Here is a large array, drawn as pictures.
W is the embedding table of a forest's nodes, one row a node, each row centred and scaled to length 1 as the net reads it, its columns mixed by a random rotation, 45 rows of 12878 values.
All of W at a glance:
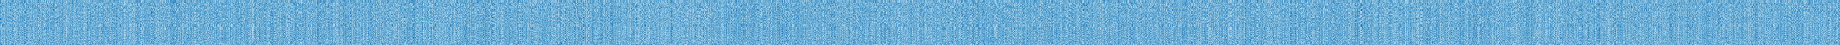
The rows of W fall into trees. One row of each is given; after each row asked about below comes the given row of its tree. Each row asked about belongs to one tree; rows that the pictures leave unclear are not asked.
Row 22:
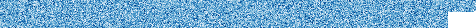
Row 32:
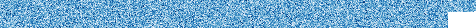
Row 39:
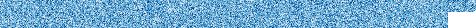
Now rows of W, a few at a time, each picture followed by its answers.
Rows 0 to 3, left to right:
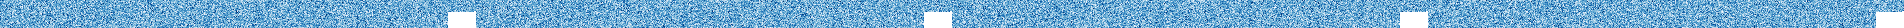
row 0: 39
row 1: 39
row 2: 39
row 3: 32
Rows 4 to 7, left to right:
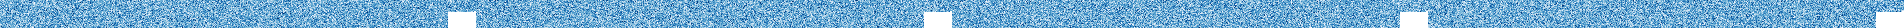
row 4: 32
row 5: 32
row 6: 22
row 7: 22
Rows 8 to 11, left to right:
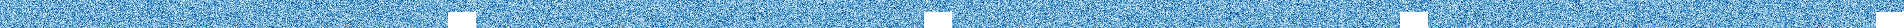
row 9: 32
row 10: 32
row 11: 39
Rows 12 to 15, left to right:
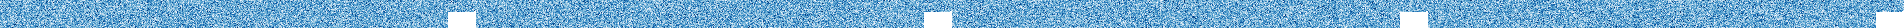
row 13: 39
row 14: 32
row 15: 39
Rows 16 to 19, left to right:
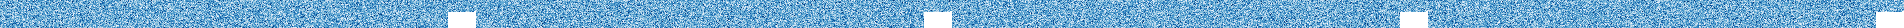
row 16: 39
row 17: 32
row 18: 22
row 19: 22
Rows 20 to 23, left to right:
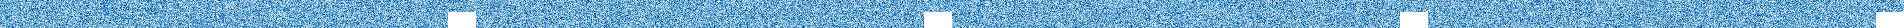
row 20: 39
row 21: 32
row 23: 39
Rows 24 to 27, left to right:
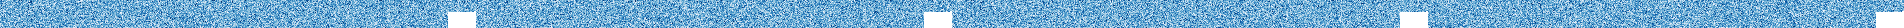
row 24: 32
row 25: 32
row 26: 32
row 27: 39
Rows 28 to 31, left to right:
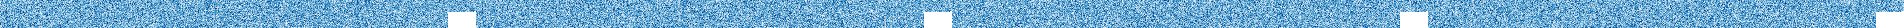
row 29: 39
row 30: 32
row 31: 39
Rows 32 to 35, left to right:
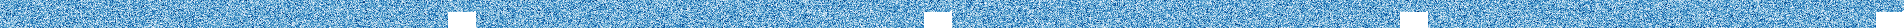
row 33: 39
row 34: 32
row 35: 39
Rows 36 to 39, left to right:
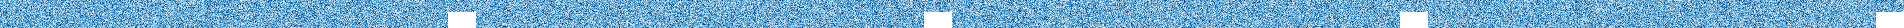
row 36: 39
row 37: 32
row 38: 32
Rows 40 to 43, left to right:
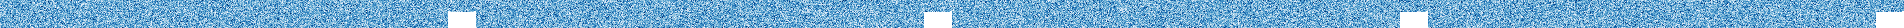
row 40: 32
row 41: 39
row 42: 39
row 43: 39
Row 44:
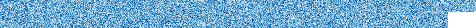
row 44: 22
